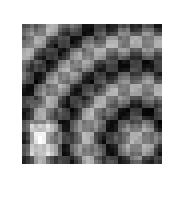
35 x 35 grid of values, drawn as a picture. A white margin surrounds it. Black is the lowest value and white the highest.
Mirror symmetry: none. Rings: centred on the bottom right. Ninth with the highest average: bottom left. Slope: none. Odd patch: higher, in the bottom left.
